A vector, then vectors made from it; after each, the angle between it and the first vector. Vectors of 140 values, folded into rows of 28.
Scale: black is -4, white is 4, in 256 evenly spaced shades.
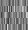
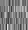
nearly parallel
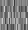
partly opposed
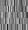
nearly opposite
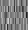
nearly opposite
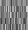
orthogonal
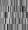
nearly opposite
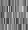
nearly parallel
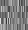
orthogonal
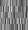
partly opposed
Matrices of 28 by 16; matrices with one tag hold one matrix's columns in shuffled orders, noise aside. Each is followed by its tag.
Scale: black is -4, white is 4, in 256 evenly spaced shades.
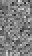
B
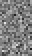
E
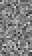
E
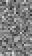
B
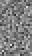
E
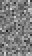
B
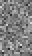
E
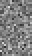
E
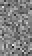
E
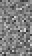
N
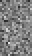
N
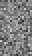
N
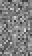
N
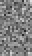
B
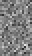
E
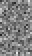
B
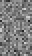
N
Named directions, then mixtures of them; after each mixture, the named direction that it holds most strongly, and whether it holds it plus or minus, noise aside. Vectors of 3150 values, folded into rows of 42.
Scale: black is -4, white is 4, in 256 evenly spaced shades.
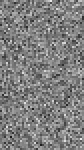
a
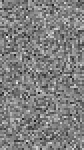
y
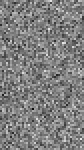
a, plus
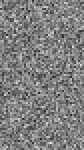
y, plus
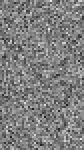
a, plus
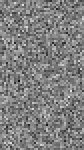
a, minus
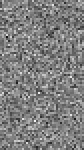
y, minus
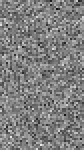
a, minus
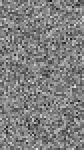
a, minus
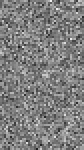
a, plus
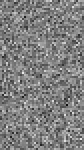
a, plus
